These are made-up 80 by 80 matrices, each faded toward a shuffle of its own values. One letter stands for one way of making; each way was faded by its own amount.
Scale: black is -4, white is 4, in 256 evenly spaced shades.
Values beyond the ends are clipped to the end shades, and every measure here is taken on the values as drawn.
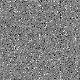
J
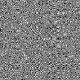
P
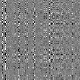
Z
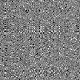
P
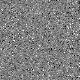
J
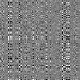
Z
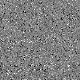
J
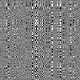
Z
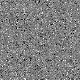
J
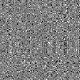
P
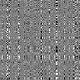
Z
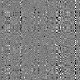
Z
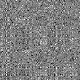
P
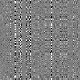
Z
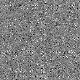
J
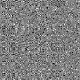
P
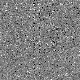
J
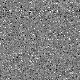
J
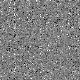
J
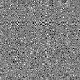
P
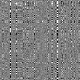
Z
